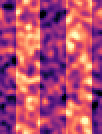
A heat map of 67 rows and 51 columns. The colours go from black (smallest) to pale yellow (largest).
Ninth with the highest average: top right. Slope: none. Stripes: upright, repeating 2 times.
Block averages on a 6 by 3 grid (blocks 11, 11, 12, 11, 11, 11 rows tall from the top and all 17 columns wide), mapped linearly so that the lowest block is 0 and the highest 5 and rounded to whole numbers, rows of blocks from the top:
2 0 5 / 4 2 5 / 3 1 4 / 3 1 3 / 2 1 3 / 2 2 4
